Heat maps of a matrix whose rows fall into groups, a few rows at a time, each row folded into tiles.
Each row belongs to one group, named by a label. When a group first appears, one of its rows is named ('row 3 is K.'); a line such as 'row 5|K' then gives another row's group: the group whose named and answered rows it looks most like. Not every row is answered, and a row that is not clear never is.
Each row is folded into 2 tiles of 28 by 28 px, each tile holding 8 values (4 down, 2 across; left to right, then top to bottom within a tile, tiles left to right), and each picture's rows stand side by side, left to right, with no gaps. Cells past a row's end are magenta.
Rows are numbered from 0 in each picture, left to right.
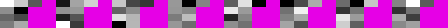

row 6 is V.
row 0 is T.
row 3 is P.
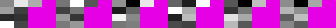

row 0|T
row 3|P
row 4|V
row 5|P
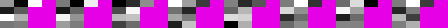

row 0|V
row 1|V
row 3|T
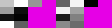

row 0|T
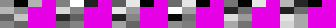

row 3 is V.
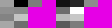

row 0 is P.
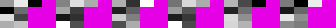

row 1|T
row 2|V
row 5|V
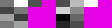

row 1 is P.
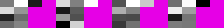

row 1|V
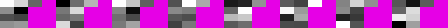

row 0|T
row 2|T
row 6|T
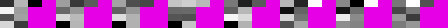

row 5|V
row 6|V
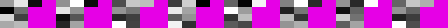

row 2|T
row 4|P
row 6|V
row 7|T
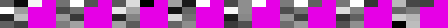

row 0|P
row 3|V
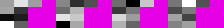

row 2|V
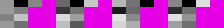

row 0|P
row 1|V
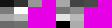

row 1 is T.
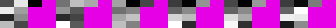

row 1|T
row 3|V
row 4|V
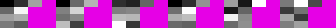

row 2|V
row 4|V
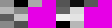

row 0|P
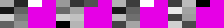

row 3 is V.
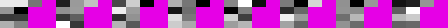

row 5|V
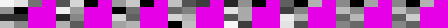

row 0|T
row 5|V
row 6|P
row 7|P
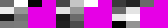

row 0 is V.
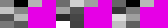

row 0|P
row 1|T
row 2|V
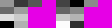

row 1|V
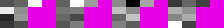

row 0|P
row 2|P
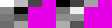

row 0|T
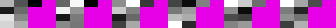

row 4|T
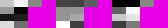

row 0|T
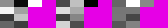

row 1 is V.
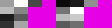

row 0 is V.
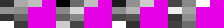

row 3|P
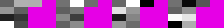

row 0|T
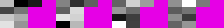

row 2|T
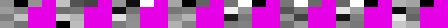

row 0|P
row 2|V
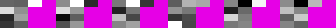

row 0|P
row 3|T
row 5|P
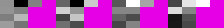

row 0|P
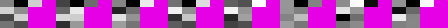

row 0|P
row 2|V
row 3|P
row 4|P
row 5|P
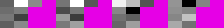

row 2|T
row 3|P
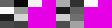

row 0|P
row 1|V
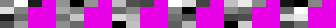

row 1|P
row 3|T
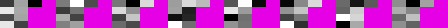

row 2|P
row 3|T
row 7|P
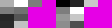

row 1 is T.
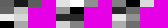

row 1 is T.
